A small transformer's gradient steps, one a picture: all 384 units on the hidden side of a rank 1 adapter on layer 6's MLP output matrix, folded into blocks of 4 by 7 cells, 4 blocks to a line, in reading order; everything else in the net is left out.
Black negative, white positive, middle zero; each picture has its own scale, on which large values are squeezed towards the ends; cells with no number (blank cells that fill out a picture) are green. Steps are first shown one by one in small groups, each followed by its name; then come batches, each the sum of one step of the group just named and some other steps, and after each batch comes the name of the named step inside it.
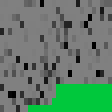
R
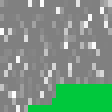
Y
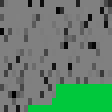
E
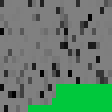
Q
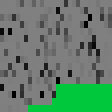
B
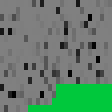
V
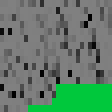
B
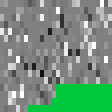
Q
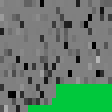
R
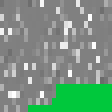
Q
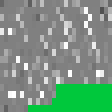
E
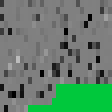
Q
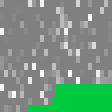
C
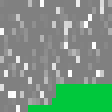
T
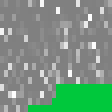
C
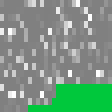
C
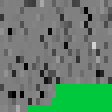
T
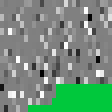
C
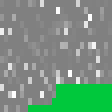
C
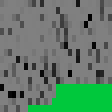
C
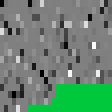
T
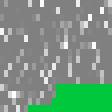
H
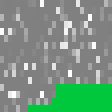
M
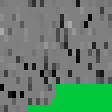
M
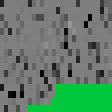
M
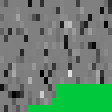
M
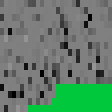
H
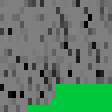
M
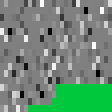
H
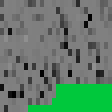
H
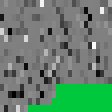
H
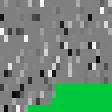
H
